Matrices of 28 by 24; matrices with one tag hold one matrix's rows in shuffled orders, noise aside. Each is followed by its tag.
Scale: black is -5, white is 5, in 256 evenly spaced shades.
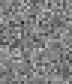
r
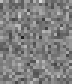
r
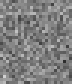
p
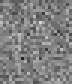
r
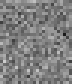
p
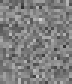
r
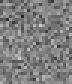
r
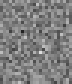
r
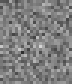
r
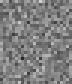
r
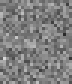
p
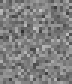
r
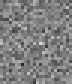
r
